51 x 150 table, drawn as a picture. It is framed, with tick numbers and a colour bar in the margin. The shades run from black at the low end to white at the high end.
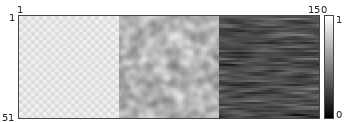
The table splits into one row of 3 panels. Panel 1,1: very high, checkered, faint in contrast. Panel 1,2: high, blotchy. Panel 1,3: low, streaked across.
